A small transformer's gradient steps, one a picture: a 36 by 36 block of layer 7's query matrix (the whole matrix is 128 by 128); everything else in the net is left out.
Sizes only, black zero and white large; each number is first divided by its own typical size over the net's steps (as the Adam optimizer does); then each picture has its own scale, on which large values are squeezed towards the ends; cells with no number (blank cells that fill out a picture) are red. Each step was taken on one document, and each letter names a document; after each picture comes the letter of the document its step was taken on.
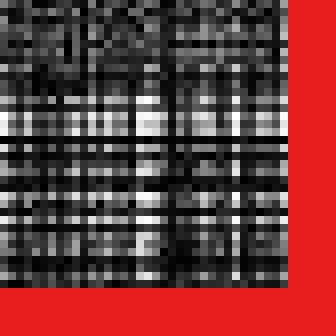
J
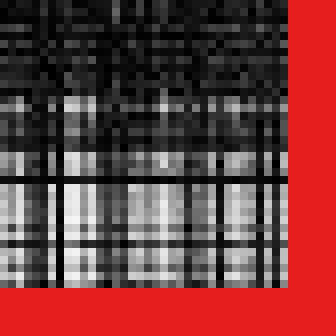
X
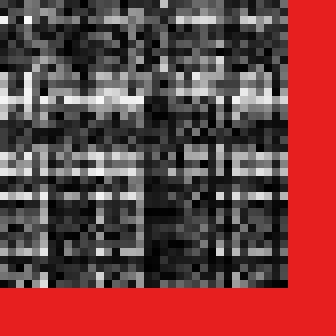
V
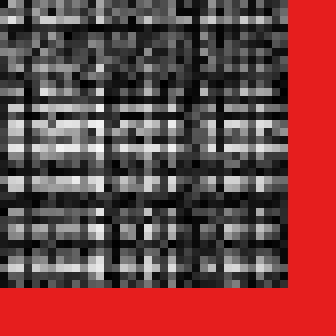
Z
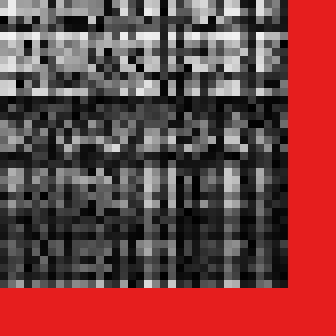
Z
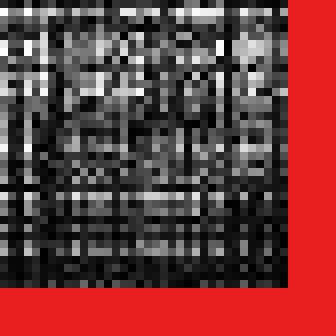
V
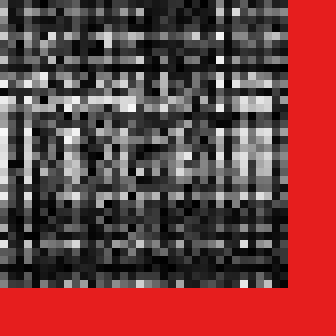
V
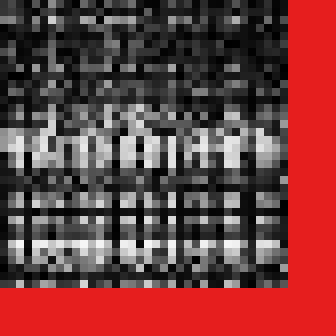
Z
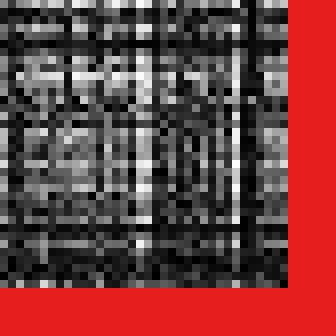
J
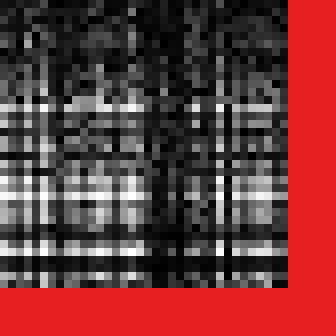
V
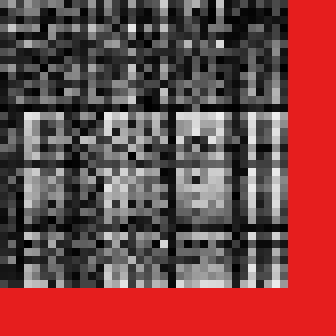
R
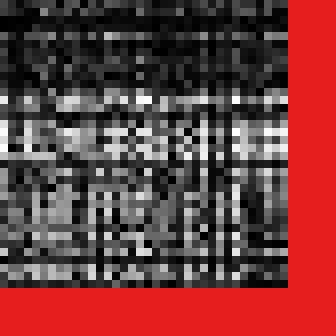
J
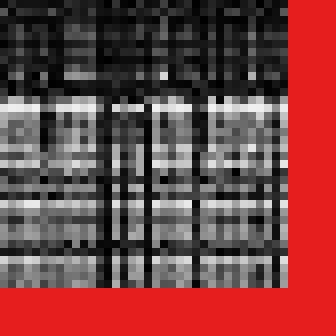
X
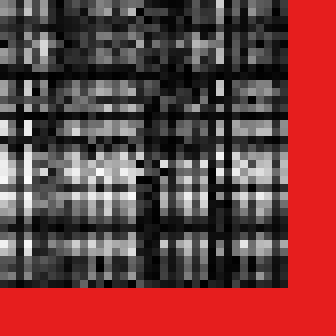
V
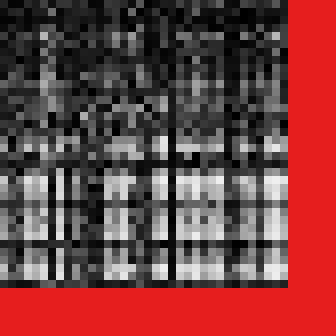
R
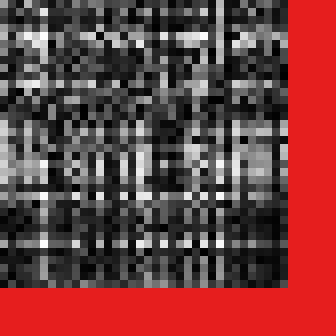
V
